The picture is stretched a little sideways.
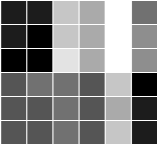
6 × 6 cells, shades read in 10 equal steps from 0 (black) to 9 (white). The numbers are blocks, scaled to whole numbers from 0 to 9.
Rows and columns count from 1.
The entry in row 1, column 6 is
4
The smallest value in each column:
0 0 4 3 6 0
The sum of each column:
11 11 34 27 47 16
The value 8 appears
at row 3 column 3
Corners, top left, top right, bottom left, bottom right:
1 4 3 1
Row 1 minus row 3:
1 1 -1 0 0 -1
